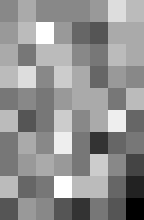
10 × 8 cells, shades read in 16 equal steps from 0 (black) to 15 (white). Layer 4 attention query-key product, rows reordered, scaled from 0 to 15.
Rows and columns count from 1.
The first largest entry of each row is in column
7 3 3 2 8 7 4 6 4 2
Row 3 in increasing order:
7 7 8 10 10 11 11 11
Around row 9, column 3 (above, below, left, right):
10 8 6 15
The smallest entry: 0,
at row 10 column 8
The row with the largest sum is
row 4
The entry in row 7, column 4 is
14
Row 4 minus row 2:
2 2 -7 3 4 1 -1 -2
